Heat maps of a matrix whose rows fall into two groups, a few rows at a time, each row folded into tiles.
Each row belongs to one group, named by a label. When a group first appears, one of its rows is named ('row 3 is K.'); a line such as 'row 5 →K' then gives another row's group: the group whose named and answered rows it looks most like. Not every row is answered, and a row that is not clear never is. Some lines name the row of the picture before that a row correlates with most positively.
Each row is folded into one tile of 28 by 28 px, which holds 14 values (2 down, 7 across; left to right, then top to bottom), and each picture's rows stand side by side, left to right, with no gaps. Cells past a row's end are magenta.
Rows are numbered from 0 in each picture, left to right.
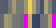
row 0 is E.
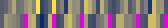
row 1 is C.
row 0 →E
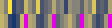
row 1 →C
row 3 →C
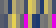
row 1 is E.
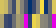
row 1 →E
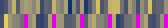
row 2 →C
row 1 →C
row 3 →E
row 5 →C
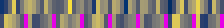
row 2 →E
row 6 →E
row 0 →E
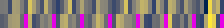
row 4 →E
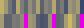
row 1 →C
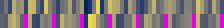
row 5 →E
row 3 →E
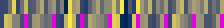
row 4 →C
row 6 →E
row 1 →E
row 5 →C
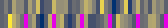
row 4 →E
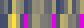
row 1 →E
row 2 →E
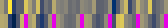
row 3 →C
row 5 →C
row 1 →C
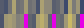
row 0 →E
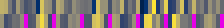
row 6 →E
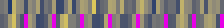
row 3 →C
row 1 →C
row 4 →C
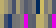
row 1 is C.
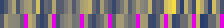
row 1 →C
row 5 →C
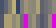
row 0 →E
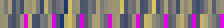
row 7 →E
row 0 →C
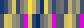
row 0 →E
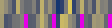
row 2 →E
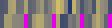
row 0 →E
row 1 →E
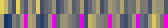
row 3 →E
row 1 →C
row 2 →E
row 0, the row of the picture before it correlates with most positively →2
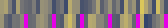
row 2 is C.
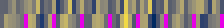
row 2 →E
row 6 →E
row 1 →C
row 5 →C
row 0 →E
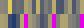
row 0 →C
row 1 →C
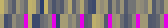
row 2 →E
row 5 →C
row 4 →C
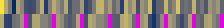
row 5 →C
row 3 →E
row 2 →C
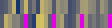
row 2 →C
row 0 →E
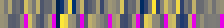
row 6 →C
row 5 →E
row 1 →C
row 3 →E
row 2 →E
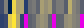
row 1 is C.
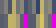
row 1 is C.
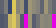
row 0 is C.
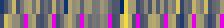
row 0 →E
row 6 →C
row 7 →C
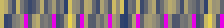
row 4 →C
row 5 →E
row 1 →E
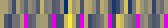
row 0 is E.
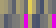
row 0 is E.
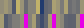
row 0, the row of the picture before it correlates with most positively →0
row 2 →C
